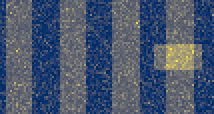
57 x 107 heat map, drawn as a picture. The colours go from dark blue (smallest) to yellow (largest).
Ninth with the highest average: middle right. Stripes: upright, repeating 4 times. Average level on the scale: 30%. Odd patch: higher, in the middle right.
